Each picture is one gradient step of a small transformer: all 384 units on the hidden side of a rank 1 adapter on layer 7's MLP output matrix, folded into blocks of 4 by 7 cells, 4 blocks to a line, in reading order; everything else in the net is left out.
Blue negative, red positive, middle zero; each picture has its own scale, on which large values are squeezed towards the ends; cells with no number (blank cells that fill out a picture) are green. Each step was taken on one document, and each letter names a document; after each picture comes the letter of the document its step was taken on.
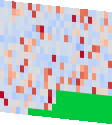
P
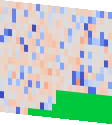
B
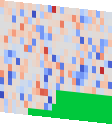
P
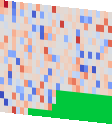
P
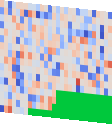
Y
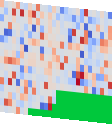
B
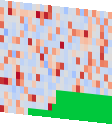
Y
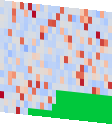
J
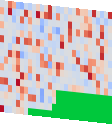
Y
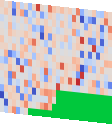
P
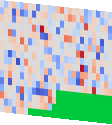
P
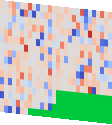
B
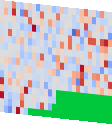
B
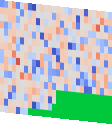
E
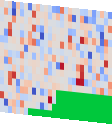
B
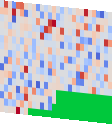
J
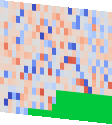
E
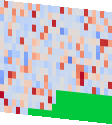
J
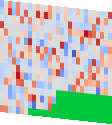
Y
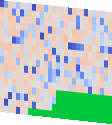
E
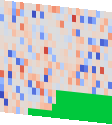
P
